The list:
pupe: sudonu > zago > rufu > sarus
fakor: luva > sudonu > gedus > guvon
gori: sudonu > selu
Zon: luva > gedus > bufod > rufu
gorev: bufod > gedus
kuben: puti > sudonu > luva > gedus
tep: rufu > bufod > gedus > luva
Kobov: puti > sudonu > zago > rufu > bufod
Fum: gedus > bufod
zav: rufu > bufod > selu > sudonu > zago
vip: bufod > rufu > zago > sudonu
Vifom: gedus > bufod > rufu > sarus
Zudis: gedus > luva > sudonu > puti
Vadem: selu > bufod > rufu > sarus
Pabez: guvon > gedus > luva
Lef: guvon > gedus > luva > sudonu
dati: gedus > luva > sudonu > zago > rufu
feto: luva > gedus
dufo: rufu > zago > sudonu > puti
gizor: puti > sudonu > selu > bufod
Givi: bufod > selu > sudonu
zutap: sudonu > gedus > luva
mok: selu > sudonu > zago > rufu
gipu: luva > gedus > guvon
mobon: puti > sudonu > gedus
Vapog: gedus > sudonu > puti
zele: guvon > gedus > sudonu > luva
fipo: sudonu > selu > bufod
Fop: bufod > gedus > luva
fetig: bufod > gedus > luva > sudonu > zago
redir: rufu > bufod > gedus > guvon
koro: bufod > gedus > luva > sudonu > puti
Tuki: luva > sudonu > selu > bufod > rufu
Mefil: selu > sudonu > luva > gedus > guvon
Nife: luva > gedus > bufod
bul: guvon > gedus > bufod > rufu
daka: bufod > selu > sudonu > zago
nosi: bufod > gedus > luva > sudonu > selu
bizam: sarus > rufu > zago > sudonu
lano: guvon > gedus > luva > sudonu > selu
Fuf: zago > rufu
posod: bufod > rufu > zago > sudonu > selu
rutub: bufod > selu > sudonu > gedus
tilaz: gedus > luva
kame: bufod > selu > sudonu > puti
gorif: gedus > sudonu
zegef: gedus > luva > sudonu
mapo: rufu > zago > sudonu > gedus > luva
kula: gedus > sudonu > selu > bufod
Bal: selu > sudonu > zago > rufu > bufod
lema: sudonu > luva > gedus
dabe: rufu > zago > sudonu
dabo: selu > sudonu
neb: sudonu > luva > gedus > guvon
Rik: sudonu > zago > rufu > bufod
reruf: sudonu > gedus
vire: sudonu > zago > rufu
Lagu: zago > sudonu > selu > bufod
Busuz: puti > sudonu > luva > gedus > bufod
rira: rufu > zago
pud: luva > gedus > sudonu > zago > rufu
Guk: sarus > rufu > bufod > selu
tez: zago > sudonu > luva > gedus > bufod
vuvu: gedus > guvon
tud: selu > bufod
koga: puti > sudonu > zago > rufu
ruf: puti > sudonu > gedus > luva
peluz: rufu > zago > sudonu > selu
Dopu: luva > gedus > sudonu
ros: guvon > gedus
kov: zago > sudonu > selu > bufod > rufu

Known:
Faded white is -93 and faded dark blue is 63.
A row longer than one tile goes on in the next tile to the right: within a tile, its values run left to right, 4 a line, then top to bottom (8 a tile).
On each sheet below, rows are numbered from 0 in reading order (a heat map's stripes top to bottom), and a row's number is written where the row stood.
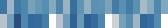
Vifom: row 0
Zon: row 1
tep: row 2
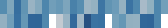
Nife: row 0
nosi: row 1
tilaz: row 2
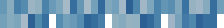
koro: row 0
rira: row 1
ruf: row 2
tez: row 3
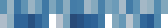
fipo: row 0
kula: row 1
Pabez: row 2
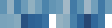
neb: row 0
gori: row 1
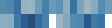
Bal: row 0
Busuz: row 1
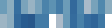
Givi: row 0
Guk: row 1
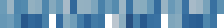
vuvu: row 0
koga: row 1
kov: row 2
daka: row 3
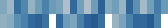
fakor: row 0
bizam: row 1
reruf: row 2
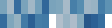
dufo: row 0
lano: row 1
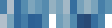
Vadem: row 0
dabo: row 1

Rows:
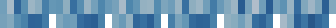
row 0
mobon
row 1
Dopu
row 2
ros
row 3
vire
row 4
mapo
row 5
Lagu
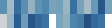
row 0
Tuki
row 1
peluz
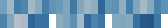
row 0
Zudis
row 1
fetig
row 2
lema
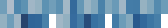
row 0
zele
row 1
gizor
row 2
Vapog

